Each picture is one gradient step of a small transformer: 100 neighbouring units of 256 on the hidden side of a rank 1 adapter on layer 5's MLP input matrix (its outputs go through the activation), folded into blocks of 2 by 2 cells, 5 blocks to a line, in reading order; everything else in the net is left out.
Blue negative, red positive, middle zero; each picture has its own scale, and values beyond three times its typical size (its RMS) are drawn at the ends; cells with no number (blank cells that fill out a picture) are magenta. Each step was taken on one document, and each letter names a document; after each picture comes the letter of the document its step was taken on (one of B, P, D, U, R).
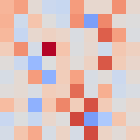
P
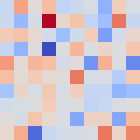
P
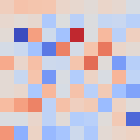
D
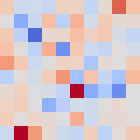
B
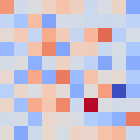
P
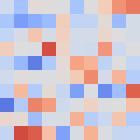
B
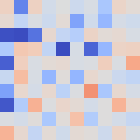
D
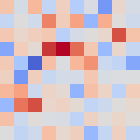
B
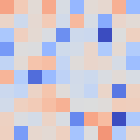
P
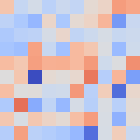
B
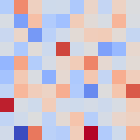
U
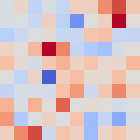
B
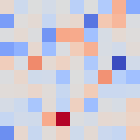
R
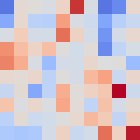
U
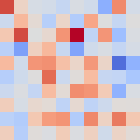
R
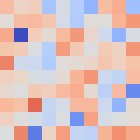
D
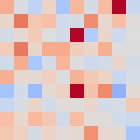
U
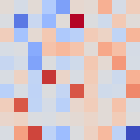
D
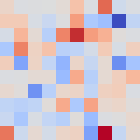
R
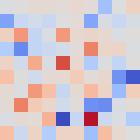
R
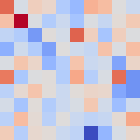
D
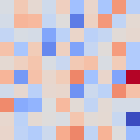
D
